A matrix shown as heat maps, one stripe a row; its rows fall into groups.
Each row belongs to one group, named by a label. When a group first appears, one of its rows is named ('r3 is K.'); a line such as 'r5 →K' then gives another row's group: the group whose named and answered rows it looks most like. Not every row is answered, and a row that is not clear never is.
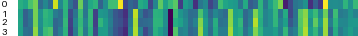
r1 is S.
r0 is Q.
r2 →S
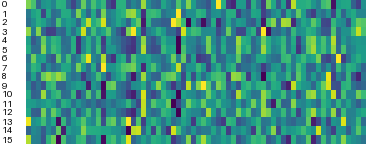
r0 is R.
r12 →S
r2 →Q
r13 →Q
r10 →S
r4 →S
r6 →Q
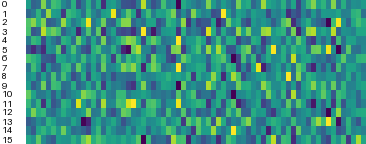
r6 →R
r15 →Q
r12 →Q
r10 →R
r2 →Q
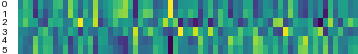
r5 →S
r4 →S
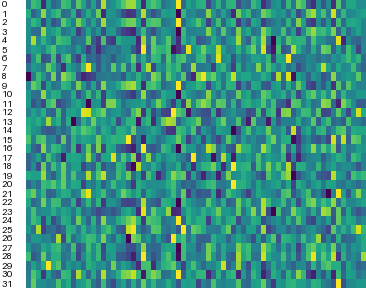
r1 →S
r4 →Q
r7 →R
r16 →S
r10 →S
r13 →R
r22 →S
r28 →S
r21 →Q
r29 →R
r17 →R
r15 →Q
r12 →Q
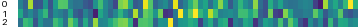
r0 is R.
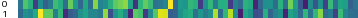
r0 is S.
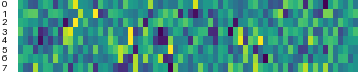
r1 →Q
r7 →S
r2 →R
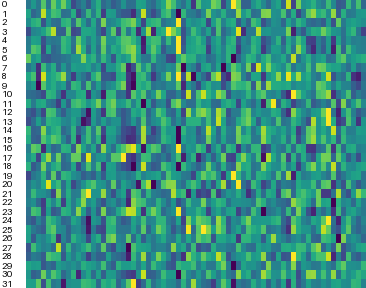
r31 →R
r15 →S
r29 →R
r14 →S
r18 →S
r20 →R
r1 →S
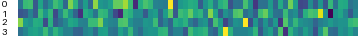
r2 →R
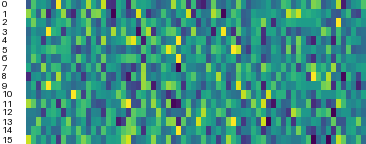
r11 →Q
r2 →Q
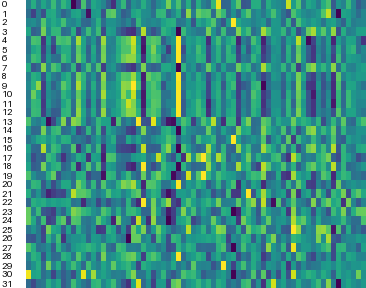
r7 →S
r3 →S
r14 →S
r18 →S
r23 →R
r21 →R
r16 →S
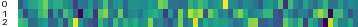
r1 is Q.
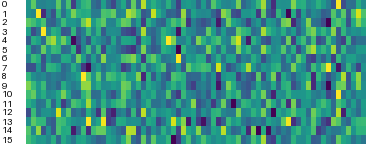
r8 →Q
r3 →S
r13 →Q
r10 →Q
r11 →R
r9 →Q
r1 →R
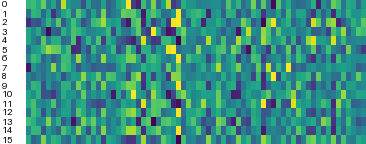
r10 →R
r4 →S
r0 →Q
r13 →R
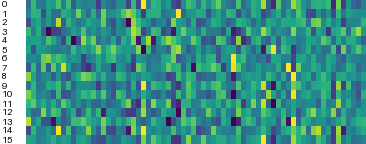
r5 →Q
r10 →R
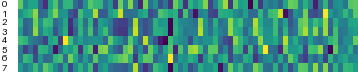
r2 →S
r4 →R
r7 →S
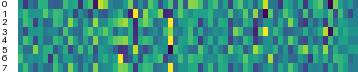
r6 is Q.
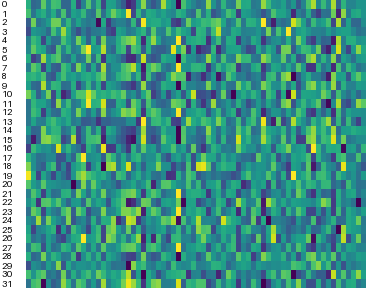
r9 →S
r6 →S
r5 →Q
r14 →S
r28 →S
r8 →Q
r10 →R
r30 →Q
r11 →Q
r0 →S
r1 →Q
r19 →R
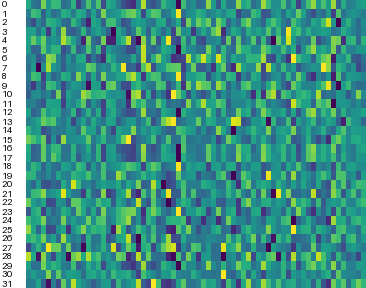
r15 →Q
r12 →S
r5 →S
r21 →Q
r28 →R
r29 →S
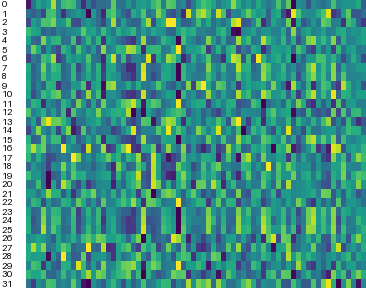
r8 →S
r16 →Q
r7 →S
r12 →Q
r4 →S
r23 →S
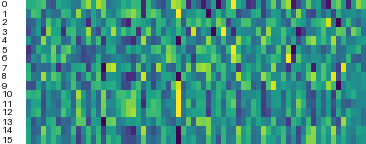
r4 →S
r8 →S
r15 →S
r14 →S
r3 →R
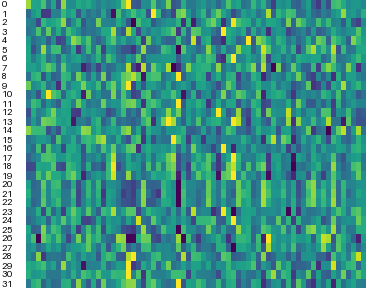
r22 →S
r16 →R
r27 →R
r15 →Q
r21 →S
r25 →S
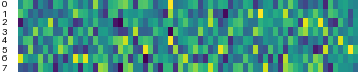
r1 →R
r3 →S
